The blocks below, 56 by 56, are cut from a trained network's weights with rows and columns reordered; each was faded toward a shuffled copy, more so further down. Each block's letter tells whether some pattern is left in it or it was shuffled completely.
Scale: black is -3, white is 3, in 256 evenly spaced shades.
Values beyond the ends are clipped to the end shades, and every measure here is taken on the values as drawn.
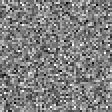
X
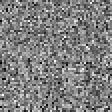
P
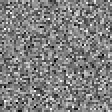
X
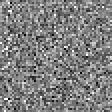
P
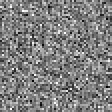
P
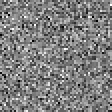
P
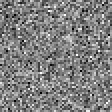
P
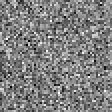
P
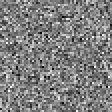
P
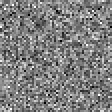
P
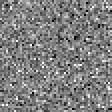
X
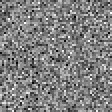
X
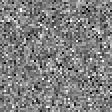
X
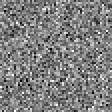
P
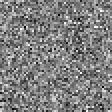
X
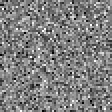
X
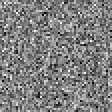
X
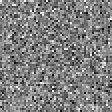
X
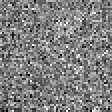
P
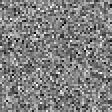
X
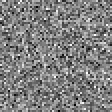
X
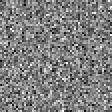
P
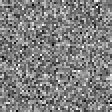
X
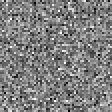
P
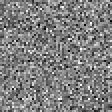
P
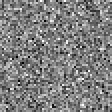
X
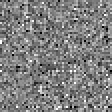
P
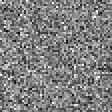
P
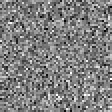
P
